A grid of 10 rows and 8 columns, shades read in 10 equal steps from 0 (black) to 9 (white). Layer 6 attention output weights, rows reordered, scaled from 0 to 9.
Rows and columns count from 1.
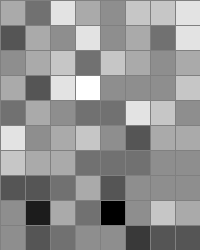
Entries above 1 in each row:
8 8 8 8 8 8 8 8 6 8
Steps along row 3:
up up down up down down up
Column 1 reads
6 3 5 6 4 8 7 3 5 5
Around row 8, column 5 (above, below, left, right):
4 0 6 5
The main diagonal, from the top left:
6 6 7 9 4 3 5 5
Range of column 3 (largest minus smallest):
4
